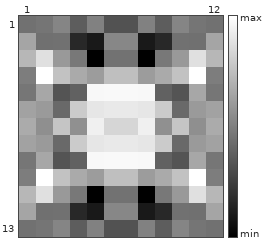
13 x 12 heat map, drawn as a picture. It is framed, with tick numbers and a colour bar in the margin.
Slope: none. Calmest part: centre. Odd rows or columns: none. Mirror symmetry: left to right and top to bottom.
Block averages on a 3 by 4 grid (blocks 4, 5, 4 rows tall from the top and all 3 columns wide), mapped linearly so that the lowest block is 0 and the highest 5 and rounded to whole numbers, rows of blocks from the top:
3 0 0 3 | 2 5 5 2 | 3 0 0 3
